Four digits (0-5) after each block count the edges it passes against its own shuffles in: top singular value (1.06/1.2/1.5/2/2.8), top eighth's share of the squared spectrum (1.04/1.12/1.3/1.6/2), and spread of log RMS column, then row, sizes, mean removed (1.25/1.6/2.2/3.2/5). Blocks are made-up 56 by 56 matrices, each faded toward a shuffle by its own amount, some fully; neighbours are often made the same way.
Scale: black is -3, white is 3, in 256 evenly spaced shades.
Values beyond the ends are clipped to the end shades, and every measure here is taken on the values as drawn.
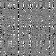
4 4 3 2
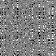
4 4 3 1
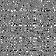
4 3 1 2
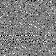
3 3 0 2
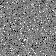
0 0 0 0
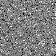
2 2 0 1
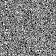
1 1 0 0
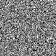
2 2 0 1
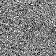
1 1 0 0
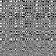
4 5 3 4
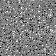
1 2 1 1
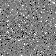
2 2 0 1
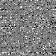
3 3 1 2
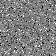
0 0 0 0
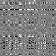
4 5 2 3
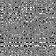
4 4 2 3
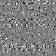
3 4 1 2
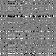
4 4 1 3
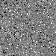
2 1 0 0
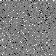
3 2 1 1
